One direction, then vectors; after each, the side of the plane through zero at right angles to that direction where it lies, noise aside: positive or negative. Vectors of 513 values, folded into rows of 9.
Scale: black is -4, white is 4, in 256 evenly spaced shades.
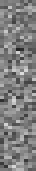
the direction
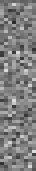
positive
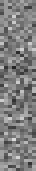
negative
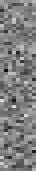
negative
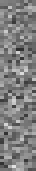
positive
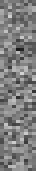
positive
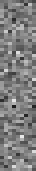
positive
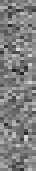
negative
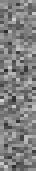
negative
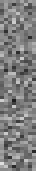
negative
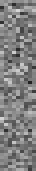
positive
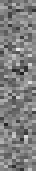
negative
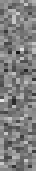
negative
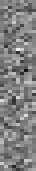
negative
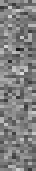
positive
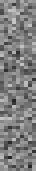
negative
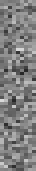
negative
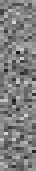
negative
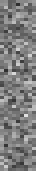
negative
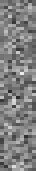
positive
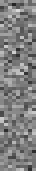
positive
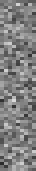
positive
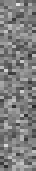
positive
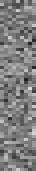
positive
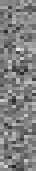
negative
